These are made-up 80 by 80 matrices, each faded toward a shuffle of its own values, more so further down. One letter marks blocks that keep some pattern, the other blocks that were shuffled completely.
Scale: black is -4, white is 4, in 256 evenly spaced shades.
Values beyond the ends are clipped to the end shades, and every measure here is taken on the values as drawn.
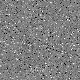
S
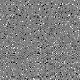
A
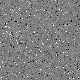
S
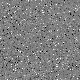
S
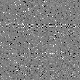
A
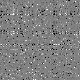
A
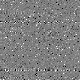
A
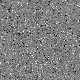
S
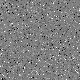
S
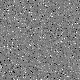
S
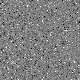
S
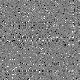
A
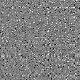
A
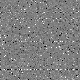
A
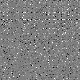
A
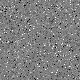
S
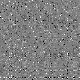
A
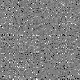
A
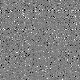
A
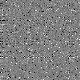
A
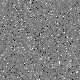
S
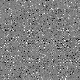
A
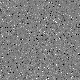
S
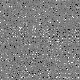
A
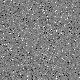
S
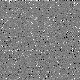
A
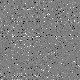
A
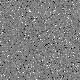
S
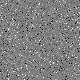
S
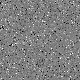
S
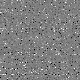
A
